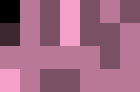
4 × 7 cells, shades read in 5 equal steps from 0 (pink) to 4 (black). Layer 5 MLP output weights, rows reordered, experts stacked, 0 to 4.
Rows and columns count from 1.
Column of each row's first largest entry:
1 1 6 3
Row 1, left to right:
4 1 2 0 2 1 2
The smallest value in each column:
0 1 1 0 1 1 1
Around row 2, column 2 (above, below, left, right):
1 1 3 2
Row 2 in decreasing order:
3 2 2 2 1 1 0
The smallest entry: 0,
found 3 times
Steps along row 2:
down up down up same down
